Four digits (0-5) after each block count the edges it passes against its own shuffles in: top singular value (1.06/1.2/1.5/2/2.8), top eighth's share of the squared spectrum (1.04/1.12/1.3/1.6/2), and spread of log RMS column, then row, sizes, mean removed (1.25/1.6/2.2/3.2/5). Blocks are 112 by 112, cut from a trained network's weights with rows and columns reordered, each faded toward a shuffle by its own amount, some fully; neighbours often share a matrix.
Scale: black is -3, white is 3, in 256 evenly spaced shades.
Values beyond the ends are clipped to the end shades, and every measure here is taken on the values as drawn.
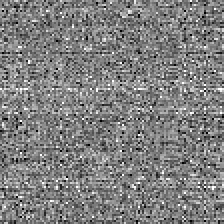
3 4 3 2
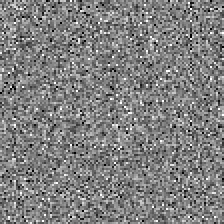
3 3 1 1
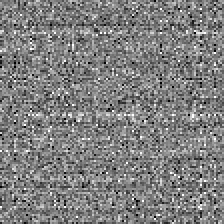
3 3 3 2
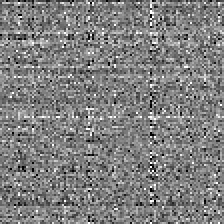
4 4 3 2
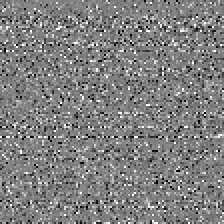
4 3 0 3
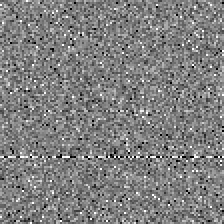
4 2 0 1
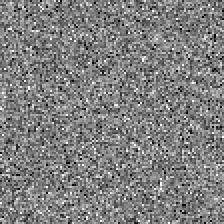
1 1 0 0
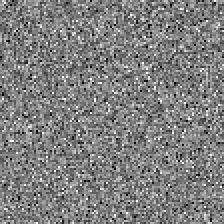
1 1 0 0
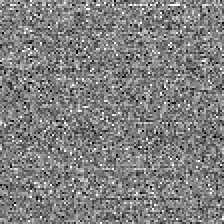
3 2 1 1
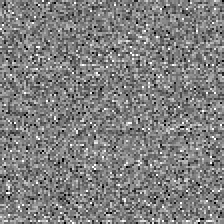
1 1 0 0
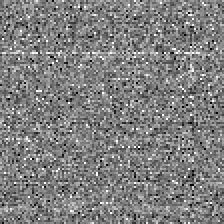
2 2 1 1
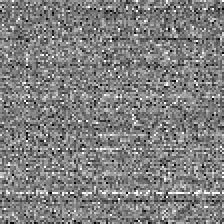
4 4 2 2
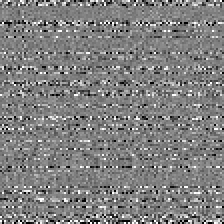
4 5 0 5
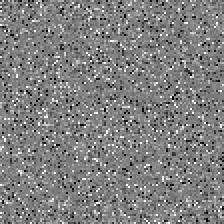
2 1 0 0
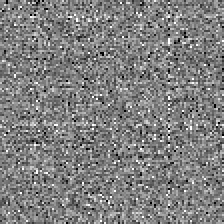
2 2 2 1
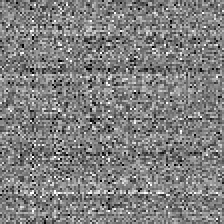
4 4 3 2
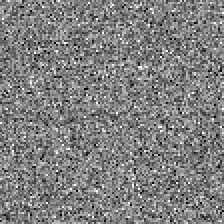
0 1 0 0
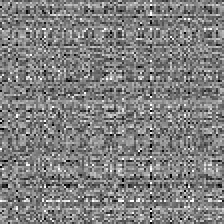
4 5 3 3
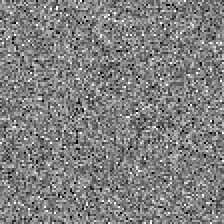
0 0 0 0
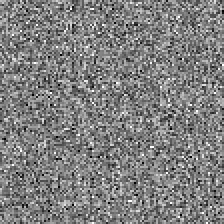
3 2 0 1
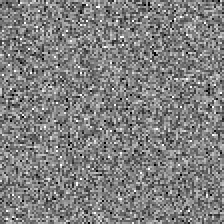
0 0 0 0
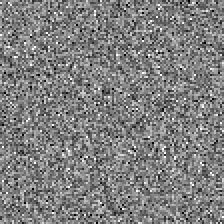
0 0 0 0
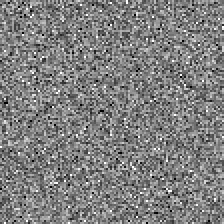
0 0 0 0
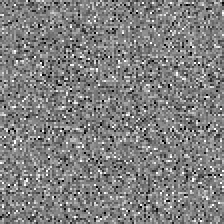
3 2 0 2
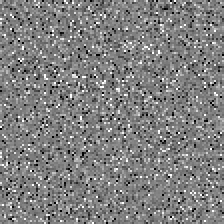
0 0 0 0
